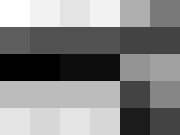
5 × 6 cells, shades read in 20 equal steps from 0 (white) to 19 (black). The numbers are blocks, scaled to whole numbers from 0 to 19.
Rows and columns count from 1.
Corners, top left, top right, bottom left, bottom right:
0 10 2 14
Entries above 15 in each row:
0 0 4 0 1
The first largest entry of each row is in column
6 5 1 5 5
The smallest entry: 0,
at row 1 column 1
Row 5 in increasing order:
2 2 3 3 14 17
